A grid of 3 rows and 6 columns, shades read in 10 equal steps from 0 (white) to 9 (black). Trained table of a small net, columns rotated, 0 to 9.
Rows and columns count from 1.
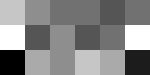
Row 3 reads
9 3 4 2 3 8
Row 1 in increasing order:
2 4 5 5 5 6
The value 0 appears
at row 2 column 1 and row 2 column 6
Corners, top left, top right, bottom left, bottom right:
2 5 9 8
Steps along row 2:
up down up down down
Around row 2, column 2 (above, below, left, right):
4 3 0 4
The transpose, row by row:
2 0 9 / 4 6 3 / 5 4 4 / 5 6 2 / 6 5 3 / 5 0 8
